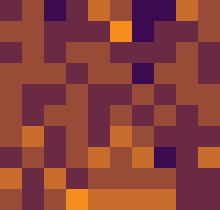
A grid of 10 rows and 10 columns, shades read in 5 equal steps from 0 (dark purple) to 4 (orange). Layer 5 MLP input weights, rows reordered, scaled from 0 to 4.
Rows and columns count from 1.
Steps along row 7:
up down up down up down down same same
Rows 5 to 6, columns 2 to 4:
1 1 2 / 1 2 2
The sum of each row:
14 15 14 16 15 16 17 18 18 23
